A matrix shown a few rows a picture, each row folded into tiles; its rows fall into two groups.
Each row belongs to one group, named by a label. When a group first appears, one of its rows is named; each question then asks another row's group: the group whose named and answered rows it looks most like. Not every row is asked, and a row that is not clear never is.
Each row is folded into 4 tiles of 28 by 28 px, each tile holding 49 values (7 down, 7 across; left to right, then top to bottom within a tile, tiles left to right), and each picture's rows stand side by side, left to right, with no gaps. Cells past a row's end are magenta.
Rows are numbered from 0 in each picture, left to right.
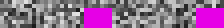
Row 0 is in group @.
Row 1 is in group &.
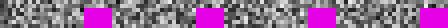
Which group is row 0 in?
&
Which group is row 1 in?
@
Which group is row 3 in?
@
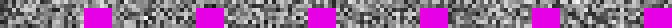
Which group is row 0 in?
&
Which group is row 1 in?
@
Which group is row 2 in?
&
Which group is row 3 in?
@
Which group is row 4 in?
&
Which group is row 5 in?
@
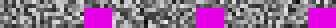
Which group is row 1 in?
@
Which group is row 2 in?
&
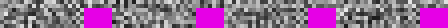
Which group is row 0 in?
@
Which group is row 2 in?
@
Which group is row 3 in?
@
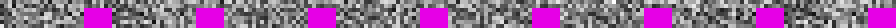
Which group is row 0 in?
&
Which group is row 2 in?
@
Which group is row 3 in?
@
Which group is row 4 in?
@
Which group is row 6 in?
@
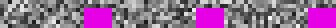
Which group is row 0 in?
@
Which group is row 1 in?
@
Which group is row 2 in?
@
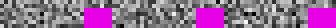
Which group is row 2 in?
&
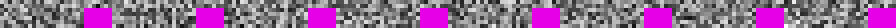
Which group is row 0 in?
@
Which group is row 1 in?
@
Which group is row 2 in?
&
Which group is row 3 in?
&
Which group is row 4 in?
&
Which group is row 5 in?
&
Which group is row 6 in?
@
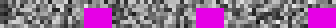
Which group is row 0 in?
&
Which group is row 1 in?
&
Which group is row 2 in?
@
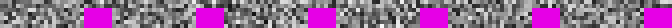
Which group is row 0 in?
&
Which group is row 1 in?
&
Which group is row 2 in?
&
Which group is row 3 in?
@
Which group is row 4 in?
&
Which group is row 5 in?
@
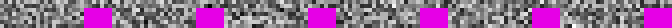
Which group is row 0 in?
&
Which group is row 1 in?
@
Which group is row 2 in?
&
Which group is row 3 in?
&
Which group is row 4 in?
@
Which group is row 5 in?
@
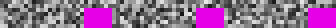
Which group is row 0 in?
@
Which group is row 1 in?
@
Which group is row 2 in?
&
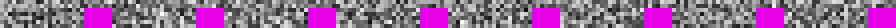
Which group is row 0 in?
@
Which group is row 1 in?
&
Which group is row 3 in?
@
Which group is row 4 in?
@
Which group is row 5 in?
@
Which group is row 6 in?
&
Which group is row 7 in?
@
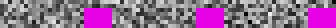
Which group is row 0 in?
@
